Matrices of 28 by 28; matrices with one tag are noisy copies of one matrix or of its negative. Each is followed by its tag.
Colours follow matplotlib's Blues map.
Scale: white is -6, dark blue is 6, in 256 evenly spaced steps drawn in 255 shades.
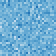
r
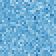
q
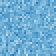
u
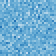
r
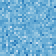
u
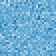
r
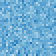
u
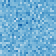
r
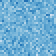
q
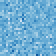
u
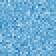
r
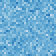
q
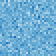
r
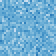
q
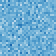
r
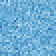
r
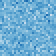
q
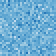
r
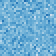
q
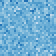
q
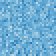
u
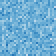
u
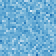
q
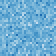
u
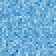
u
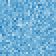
r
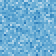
q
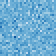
r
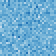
r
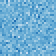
r
